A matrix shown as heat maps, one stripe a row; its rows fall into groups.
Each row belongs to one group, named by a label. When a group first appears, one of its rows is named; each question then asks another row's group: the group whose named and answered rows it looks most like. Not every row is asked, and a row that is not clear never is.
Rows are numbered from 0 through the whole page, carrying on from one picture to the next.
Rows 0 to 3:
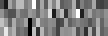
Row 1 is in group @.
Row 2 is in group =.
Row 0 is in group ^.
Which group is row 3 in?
=
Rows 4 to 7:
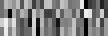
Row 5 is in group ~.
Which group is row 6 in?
=
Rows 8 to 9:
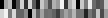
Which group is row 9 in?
=
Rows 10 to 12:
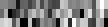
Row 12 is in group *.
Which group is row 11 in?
~
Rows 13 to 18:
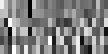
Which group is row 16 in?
~
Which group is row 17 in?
@
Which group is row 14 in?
=
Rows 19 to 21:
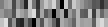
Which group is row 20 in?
@
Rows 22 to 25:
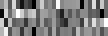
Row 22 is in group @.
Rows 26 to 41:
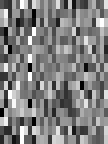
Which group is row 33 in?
=
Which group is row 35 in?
@
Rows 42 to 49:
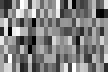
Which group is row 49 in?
*
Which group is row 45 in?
@
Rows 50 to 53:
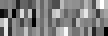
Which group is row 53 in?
~
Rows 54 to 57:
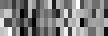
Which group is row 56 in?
@
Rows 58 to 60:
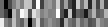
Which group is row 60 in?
=
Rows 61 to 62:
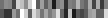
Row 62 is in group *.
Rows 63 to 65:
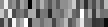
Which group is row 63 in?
=
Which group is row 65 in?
~
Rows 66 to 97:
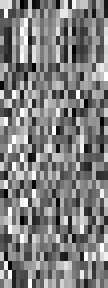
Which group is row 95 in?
~
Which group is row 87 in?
^
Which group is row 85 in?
^
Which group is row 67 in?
~
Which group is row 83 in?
=
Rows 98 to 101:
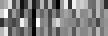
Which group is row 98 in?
*
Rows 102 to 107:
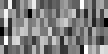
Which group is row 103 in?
=
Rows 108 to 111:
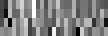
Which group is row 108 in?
^
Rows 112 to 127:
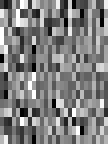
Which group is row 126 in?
@
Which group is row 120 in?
^
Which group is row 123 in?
@
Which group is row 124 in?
*
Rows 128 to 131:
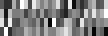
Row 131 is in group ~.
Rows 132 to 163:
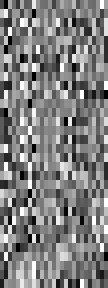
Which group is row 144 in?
^
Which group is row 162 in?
^
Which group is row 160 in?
~
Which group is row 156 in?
@
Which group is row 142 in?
~
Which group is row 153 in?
=
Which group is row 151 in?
*
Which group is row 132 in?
^
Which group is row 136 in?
~
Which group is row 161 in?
^
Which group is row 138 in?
*
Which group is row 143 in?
=
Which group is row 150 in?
~
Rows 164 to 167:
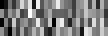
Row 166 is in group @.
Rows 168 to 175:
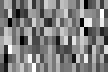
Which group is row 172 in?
*
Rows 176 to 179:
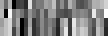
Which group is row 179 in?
*
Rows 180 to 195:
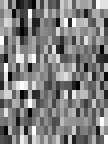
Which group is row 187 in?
=
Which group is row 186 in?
^
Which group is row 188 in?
~
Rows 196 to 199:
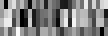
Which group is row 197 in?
*
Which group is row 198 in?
*
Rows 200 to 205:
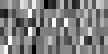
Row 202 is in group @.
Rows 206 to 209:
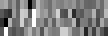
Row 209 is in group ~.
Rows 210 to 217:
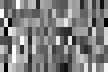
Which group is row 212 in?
~
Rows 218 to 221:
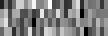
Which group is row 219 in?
@
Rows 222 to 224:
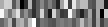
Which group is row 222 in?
*
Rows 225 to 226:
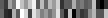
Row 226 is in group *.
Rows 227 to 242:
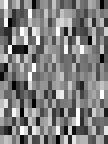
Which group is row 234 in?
^
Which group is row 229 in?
~
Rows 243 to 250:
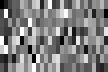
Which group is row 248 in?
=
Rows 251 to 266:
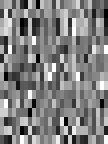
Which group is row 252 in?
~
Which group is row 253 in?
*
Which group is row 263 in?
=
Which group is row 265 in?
*
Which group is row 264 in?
@
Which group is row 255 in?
^
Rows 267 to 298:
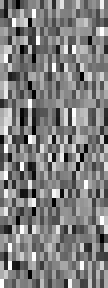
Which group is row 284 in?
@
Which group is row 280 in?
*
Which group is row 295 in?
^
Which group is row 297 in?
=
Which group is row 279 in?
*
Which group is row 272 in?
*
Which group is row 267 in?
@
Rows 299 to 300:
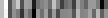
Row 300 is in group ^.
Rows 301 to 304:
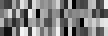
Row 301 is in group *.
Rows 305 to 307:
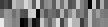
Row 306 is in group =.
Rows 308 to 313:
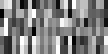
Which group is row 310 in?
~
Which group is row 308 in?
*
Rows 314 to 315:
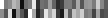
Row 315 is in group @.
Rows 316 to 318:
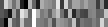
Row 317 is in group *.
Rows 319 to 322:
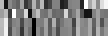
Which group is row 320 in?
=
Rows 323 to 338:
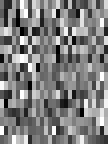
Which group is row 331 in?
^
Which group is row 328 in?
*
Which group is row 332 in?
=
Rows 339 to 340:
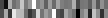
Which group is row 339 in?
^
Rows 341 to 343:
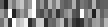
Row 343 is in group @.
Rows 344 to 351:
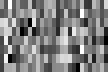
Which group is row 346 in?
=
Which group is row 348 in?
~
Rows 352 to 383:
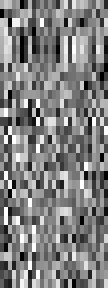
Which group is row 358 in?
*
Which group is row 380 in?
*
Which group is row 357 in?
*
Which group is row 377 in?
^
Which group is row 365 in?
@
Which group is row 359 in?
~
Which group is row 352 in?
*
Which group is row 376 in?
@
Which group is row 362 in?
~
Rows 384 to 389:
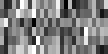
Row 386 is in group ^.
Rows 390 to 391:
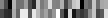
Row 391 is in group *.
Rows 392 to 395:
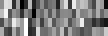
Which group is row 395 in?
@
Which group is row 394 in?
~
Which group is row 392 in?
*
